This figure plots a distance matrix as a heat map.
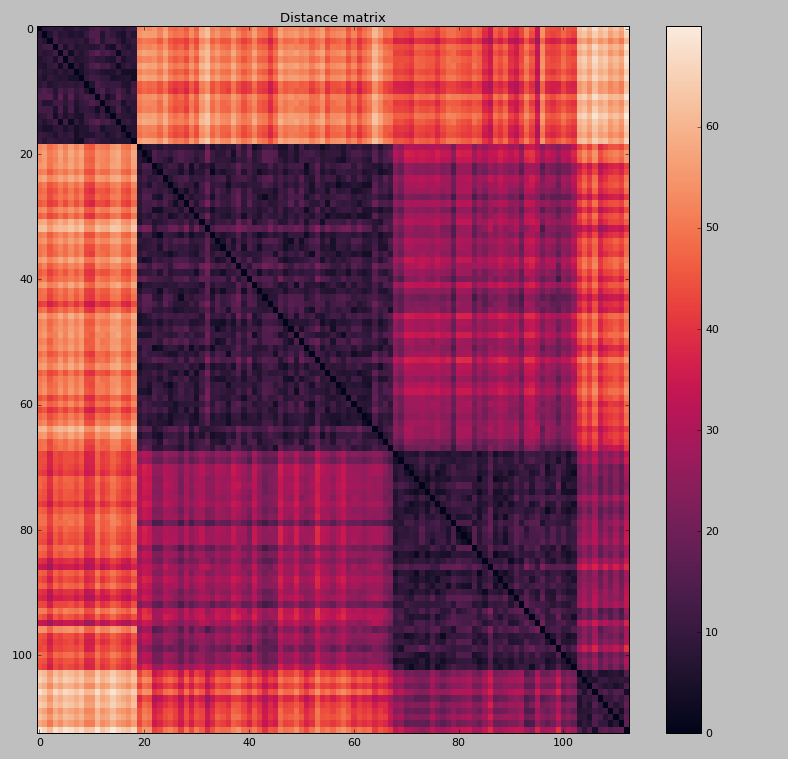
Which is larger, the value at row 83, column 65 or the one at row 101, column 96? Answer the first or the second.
the first
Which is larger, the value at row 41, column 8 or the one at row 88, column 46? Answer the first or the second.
the first
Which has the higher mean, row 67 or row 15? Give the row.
15
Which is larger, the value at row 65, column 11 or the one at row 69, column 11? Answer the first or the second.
the first
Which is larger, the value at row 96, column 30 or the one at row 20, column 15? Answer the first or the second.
the second
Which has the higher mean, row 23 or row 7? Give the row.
7
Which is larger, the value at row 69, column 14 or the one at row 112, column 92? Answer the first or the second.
the first
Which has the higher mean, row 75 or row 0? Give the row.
0
